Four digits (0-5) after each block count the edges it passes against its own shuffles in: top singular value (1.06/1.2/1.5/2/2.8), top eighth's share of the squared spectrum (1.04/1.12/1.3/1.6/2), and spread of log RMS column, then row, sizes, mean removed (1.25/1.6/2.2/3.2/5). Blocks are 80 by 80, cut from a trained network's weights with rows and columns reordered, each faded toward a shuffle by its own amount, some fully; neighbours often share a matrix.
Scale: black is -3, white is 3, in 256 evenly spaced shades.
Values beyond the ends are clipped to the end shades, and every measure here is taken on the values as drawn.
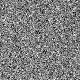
1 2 0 0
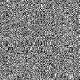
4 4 2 2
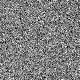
0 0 0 0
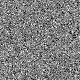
0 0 0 0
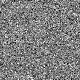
1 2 0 0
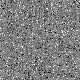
0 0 0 0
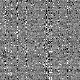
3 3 3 0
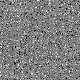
0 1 0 0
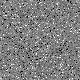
0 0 0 0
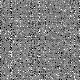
2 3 3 0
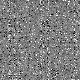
2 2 2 0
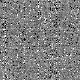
2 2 3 0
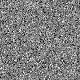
2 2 0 0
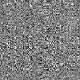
3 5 3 3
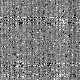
4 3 0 3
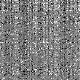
4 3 0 3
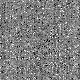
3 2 0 1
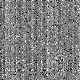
4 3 1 2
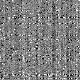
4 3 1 3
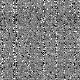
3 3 3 0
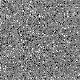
1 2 2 0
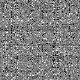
2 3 3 0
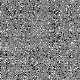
2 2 3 0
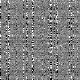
3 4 4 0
